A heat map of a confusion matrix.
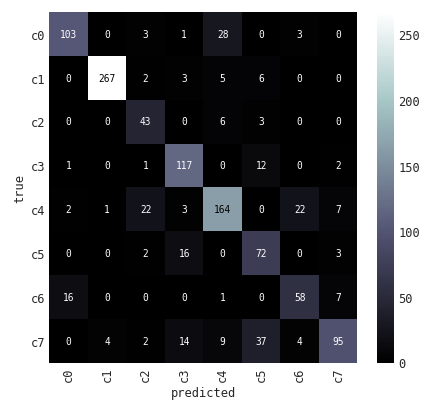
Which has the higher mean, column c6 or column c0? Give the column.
c0
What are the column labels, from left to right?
c0, c1, c2, c3, c4, c5, c6, c7
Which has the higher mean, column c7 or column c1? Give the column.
c1
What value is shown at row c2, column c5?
3
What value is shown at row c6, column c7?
7
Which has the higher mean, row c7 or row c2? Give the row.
c7
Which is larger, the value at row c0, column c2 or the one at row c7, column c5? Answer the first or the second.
the second
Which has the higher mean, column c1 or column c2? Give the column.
c1
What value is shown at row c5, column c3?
16
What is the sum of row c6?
82
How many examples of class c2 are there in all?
52
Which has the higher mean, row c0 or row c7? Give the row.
c7
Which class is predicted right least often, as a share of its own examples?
c7
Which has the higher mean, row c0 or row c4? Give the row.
c4
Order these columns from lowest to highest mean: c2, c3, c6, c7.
c2, c6, c7, c3
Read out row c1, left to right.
0 267 2 3 5 6 0 0
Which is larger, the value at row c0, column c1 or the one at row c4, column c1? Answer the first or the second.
the second
